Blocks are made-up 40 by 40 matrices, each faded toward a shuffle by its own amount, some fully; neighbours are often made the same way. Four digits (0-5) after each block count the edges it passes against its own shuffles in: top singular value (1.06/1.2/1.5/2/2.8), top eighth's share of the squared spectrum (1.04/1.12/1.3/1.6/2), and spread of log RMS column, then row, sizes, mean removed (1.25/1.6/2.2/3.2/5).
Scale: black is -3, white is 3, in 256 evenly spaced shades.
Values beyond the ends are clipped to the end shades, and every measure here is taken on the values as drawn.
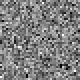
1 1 0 0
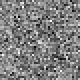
1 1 0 0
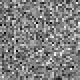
0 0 0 0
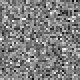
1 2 0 0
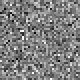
0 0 0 0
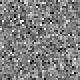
0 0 0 0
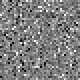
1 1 0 0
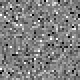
0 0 0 0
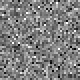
0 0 0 0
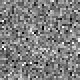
0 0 0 0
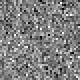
0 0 0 0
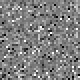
2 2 0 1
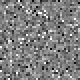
1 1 0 0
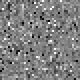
1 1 0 0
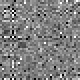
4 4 2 2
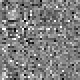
3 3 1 1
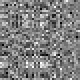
4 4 2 2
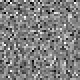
3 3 1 2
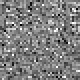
3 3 1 1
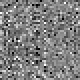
3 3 2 1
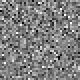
1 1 0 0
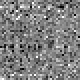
3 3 1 2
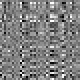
4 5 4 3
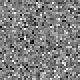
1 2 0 0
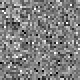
3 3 0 0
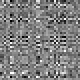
4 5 3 3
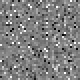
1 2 1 0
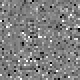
1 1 1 0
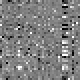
4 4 2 2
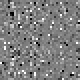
3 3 2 1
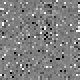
2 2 1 0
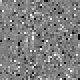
1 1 0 0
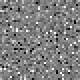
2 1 0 0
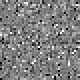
2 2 0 0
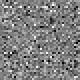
3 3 1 1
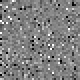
1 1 1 0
